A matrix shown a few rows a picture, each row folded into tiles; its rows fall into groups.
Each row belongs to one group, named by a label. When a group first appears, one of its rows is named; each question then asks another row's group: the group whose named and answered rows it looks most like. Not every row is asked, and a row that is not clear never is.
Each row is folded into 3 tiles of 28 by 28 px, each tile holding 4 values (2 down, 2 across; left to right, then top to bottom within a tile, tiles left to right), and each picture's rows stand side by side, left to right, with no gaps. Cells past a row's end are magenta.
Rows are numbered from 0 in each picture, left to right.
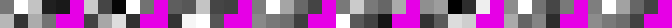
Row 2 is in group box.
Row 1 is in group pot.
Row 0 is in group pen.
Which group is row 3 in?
pen
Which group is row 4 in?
pen
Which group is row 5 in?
pot
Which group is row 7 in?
pen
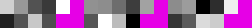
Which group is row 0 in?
pot
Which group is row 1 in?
box
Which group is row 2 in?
pot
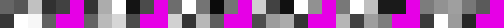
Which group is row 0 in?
box
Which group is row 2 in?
pen
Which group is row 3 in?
pot
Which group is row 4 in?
pen
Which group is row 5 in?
box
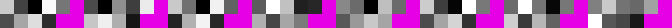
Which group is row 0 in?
pot
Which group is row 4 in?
pot
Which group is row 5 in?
pot
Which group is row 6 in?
pen
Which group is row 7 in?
pen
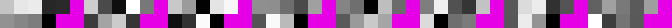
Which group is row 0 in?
pen
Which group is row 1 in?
pot
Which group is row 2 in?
pot
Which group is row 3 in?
box
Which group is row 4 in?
pot
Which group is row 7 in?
pen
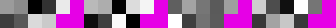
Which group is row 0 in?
pot
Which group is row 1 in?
pot
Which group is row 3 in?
pot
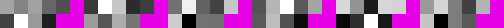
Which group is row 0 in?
box
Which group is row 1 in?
pen
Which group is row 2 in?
pen
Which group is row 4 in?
pot
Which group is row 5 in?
pen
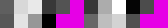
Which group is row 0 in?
box
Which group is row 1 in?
box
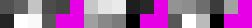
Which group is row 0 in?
box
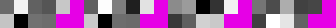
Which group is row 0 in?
pen
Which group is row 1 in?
pen
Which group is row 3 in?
box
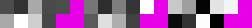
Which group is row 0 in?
box
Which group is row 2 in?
pot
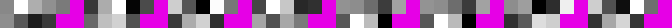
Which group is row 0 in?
pen
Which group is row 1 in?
box
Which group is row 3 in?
pen
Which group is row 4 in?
box
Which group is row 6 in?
pot
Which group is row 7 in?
pot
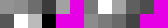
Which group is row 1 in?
pen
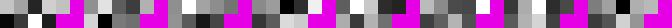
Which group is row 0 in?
pot
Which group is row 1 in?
pen
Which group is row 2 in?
pen
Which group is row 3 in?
pot
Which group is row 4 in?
pen
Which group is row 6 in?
box
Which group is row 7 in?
pot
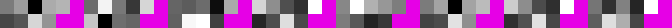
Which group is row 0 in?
pot
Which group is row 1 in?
pen
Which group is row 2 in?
box
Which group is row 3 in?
pot
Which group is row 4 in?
pen
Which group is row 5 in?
pot
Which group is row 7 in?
box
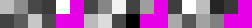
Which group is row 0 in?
pot
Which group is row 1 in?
box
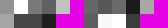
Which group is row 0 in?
pen
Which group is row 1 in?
box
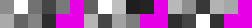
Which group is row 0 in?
pen
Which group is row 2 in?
pot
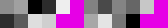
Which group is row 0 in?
pot
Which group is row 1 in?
box
